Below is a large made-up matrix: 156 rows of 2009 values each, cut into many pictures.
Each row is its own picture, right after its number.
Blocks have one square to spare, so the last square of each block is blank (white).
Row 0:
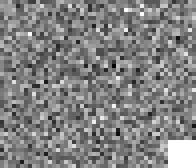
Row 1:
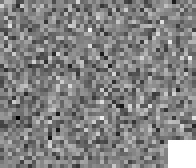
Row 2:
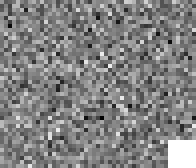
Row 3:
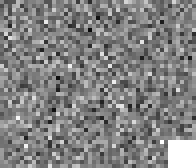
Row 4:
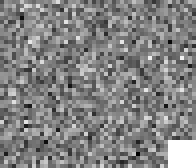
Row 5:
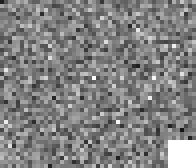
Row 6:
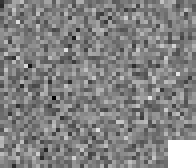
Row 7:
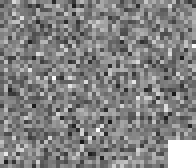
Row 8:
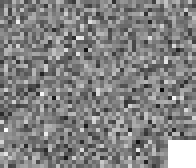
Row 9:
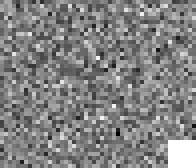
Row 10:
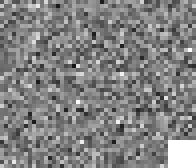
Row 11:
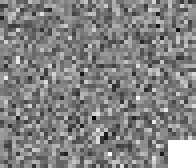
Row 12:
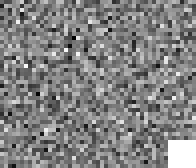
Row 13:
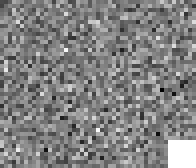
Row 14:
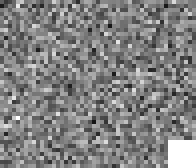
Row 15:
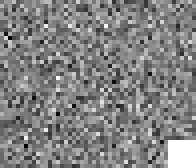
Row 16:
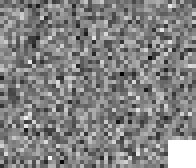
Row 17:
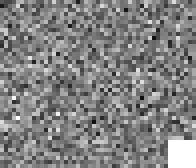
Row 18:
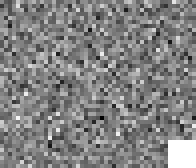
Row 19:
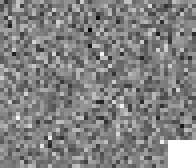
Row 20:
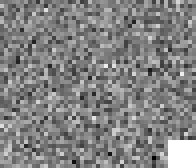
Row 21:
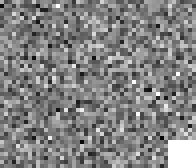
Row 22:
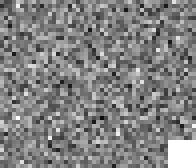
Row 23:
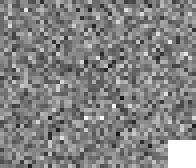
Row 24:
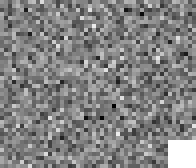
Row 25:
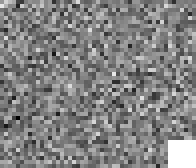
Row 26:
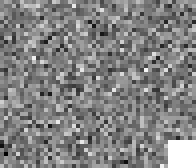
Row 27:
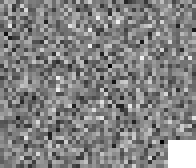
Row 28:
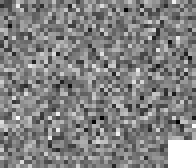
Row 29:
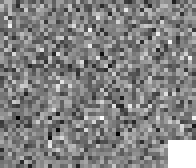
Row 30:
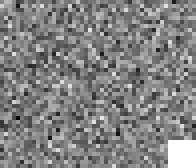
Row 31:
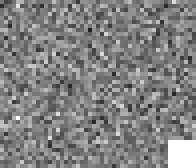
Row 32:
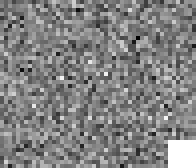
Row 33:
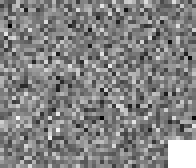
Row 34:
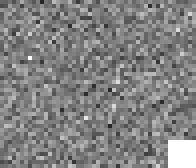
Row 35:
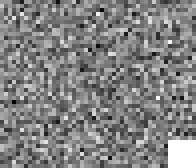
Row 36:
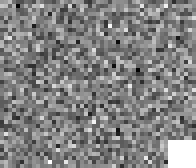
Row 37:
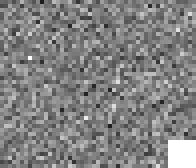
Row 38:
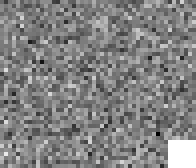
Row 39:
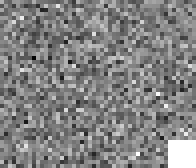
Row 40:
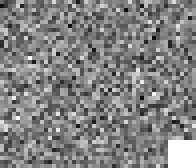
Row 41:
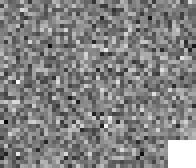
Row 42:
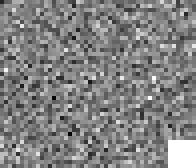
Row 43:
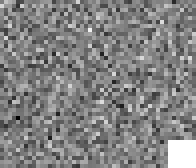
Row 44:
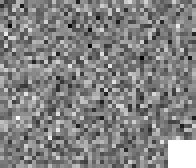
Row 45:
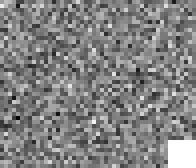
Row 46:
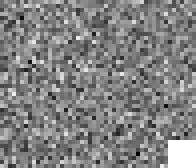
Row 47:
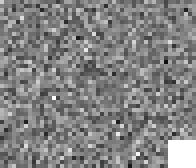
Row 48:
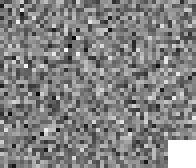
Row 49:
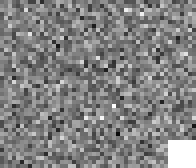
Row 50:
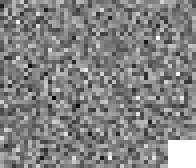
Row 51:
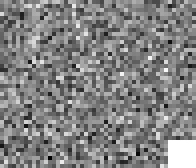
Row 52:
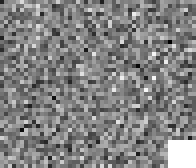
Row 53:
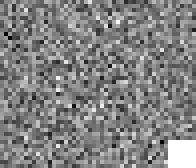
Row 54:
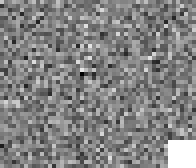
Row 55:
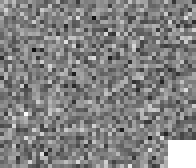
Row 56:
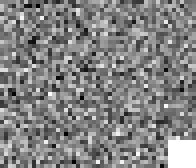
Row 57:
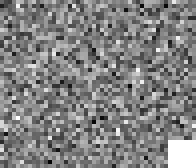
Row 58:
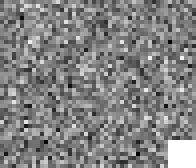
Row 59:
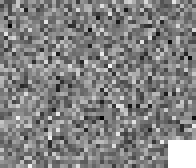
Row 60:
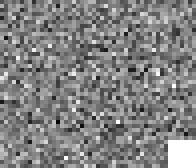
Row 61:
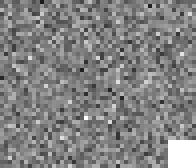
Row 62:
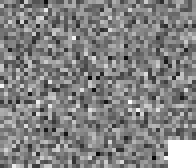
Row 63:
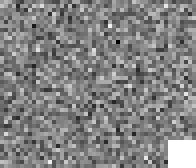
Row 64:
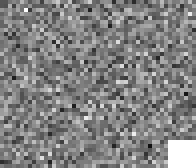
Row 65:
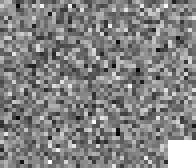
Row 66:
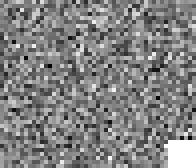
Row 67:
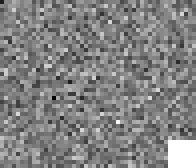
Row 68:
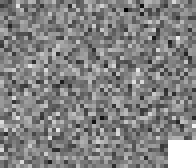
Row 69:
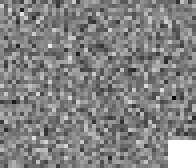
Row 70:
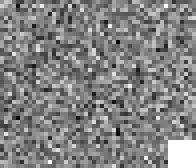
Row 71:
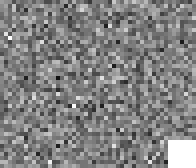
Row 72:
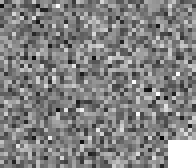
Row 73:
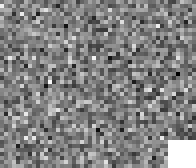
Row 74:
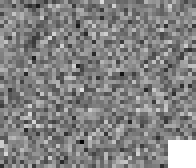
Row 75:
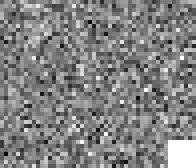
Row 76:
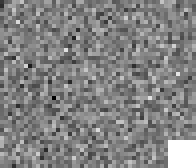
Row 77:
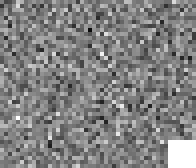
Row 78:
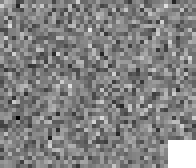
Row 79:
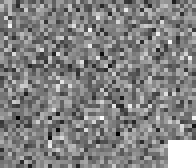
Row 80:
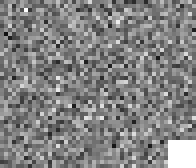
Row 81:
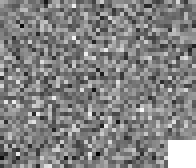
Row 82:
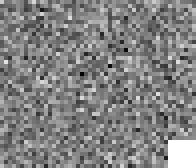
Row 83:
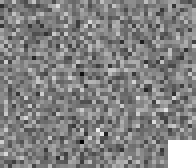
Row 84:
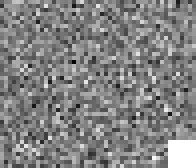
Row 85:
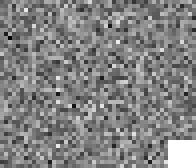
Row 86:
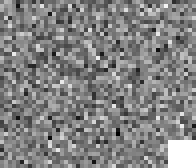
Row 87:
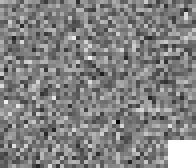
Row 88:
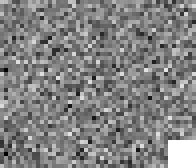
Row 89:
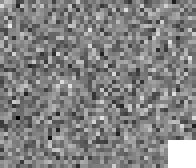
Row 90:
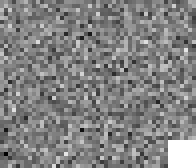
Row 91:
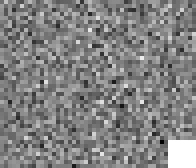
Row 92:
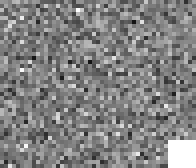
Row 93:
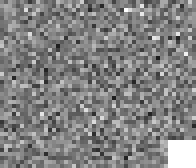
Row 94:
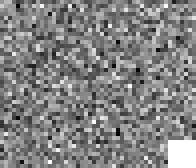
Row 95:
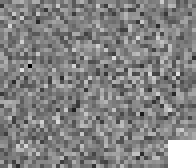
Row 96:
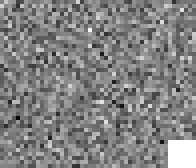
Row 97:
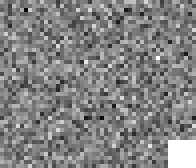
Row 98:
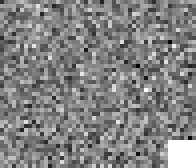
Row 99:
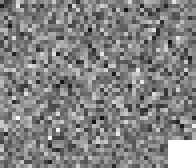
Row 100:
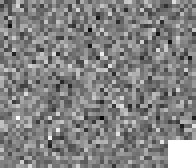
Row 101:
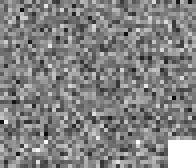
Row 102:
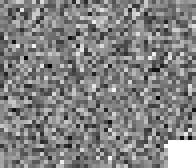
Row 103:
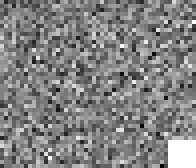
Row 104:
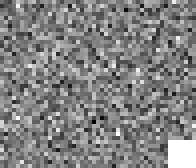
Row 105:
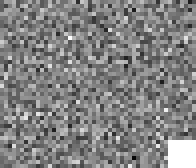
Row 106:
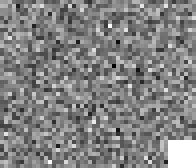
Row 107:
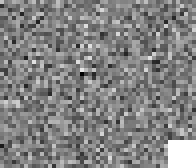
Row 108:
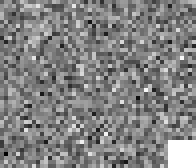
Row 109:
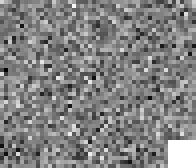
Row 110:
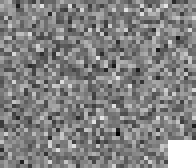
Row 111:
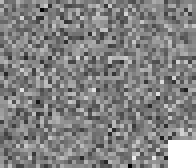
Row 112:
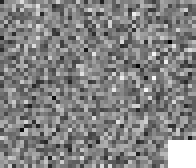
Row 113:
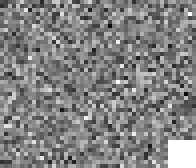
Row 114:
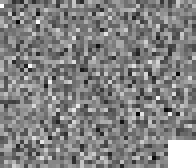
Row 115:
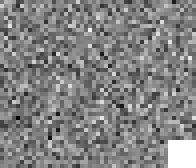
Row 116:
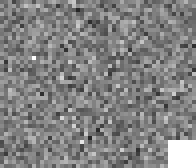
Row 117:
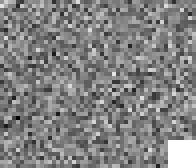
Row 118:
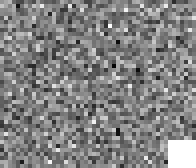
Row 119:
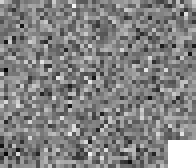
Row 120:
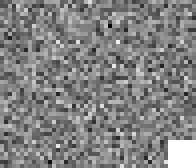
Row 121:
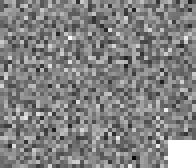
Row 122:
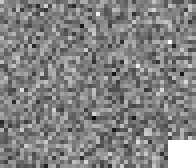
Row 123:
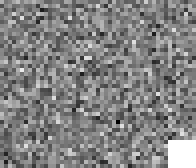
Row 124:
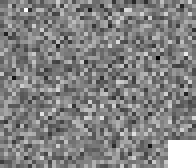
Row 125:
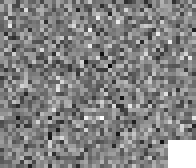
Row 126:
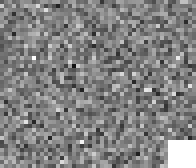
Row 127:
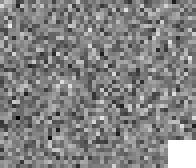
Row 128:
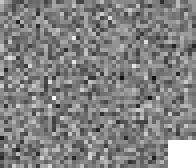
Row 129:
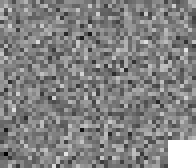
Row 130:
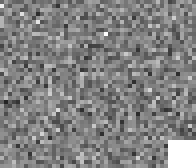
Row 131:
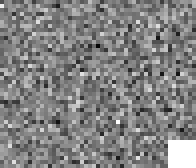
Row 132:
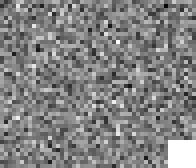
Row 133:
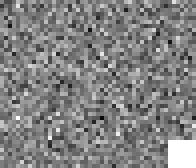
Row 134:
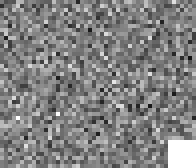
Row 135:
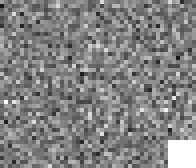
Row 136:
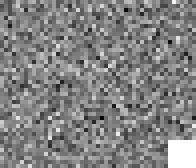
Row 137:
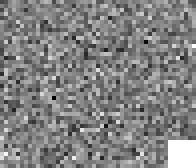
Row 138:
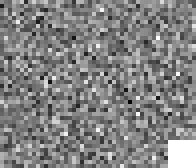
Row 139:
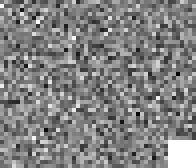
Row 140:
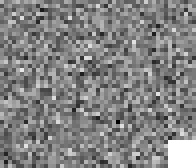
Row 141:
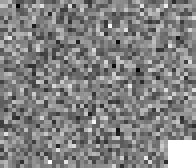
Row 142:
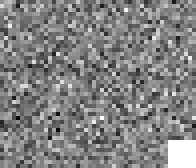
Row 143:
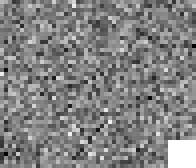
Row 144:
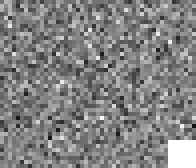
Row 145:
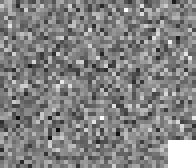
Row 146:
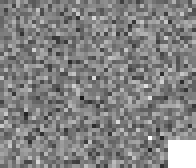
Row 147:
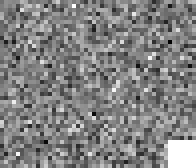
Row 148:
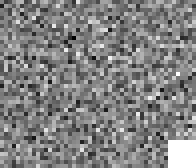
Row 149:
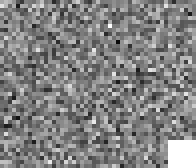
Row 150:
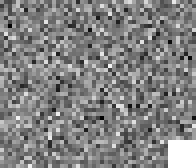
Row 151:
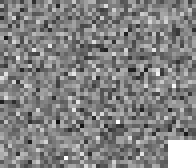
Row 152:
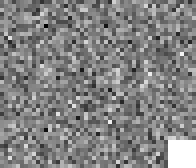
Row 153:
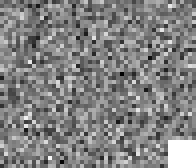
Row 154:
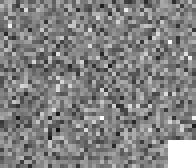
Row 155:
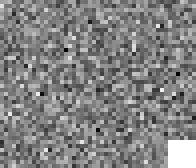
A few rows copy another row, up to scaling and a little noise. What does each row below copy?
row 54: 107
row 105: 121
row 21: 72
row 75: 108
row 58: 4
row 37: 34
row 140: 123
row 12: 48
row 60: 151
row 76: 6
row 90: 129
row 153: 16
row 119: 109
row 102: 66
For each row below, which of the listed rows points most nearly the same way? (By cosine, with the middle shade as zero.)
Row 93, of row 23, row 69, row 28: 23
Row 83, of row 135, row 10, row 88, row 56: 135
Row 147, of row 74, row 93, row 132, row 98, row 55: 98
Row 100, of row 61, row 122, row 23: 122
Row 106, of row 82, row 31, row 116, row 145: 145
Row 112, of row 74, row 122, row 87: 87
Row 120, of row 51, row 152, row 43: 51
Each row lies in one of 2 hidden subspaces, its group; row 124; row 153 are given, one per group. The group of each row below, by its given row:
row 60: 153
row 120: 124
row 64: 124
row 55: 153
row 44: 124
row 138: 153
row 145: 124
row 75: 153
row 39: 153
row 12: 153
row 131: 153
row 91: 124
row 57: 124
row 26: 153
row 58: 153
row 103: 153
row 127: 124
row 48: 153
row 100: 124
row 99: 124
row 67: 153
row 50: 153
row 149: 124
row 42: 153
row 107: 153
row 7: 153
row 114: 153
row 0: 124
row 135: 153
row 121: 153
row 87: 153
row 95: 153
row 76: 153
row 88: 153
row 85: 124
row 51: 153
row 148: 153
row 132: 124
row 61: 124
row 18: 124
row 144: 124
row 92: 153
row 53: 124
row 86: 124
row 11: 153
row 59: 124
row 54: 153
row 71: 124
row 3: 124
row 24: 124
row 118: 124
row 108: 153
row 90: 153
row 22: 124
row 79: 124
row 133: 124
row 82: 153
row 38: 153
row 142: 124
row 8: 153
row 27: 124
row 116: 153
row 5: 153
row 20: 153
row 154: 124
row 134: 124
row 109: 153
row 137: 153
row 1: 124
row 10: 153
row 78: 124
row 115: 124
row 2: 124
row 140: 153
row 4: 153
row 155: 153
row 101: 153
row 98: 153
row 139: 153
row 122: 153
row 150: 124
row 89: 124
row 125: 124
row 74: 153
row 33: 124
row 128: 153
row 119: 153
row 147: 153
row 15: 124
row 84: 153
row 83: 153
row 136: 124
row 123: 153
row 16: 153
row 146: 153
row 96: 124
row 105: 153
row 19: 124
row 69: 153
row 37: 124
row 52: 153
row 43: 124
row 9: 124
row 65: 124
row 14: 124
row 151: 153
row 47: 153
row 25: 124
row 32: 153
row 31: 124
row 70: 124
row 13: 153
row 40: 124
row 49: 124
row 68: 124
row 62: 153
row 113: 124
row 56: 153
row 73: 153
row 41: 153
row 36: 124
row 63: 124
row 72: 153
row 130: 153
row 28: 124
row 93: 124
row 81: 153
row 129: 153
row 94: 124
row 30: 124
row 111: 153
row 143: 153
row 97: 124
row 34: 124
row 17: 124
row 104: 124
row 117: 124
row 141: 124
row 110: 124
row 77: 124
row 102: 153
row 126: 153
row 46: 153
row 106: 124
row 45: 124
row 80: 124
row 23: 124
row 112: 153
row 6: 153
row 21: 153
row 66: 153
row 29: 124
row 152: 124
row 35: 153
